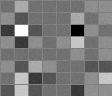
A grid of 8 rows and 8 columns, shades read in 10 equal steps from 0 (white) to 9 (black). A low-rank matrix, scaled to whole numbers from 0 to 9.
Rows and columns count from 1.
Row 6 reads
4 6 3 4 5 5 6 6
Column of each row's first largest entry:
1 2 6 2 1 2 3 6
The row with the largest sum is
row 3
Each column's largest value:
7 7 7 6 5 9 6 6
